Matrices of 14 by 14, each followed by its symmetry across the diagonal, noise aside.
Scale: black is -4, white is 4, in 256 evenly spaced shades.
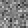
antisymmetric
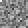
symmetric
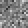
symmetric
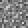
symmetric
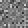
symmetric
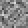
symmetric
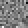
antisymmetric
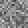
symmetric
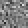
antisymmetric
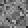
symmetric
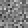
antisymmetric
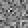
symmetric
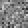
symmetric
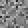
symmetric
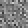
antisymmetric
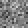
antisymmetric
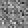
antisymmetric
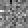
antisymmetric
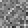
symmetric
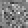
antisymmetric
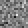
antisymmetric
